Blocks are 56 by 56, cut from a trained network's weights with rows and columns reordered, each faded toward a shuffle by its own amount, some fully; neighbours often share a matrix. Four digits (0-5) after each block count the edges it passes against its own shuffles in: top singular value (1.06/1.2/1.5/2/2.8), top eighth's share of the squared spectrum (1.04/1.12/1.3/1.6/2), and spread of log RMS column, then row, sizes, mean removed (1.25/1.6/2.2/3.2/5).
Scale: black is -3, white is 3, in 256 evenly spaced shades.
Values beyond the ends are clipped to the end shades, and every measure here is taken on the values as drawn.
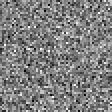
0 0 0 0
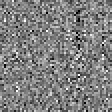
2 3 2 1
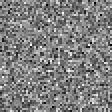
0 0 0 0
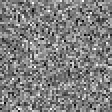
0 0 0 0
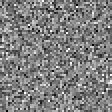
0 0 0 0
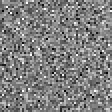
1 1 0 0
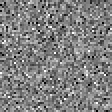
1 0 0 0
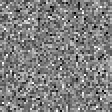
0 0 1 0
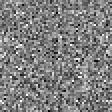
2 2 1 1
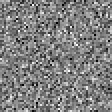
1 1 0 0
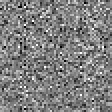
2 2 2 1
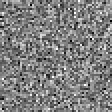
1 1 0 0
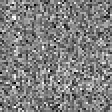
2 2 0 1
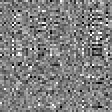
4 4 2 2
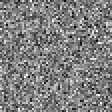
0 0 0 0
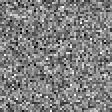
0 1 0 0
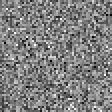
0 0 0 0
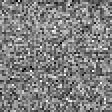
1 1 0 0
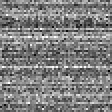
4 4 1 2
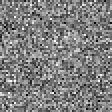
1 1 0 0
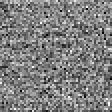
2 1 0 0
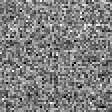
1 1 0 0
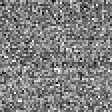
1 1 0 0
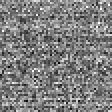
2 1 0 0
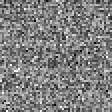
1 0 0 0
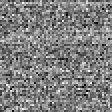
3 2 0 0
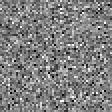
2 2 1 0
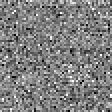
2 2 0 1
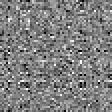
4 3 2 2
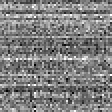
4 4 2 2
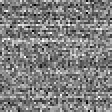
3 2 0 1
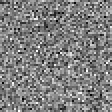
0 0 0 0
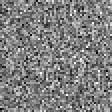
1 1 0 0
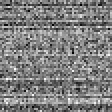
4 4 1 2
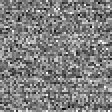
2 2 0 0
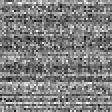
4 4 1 2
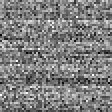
3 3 0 1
